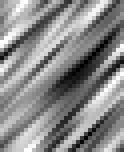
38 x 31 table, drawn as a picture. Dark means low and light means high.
Streaks slant up to the right. Neither half mirrors the other. The ninth with the lowest average is the centre.
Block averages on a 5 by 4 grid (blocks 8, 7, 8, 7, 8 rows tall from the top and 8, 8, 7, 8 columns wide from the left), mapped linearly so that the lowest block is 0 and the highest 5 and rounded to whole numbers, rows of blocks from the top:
5343 / 3432 / 4303 / 4224 / 4333
